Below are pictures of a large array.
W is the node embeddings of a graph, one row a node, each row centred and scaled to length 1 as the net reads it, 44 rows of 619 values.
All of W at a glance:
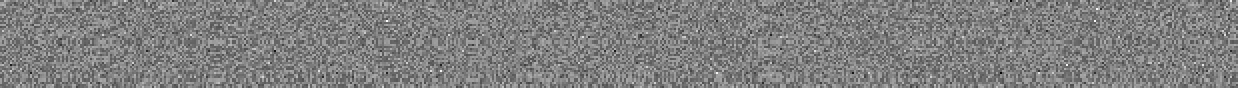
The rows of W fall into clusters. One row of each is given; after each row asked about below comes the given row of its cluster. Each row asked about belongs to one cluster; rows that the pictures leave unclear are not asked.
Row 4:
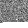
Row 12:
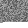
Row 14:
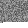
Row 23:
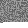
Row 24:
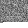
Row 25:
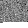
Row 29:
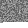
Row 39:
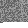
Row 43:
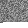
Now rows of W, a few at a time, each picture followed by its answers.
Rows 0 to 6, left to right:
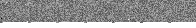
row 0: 25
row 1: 4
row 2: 12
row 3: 14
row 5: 43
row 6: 23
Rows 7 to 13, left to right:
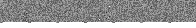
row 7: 12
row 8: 24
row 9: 29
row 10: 39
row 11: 23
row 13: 23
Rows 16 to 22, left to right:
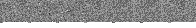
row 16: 25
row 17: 14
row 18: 24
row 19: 12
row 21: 39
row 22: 12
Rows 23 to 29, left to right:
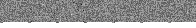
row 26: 39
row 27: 24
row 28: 23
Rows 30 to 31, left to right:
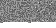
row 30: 23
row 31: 14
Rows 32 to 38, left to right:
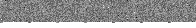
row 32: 4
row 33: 25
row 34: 29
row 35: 4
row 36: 39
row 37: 25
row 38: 25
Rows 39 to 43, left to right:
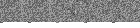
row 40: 39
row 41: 29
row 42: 43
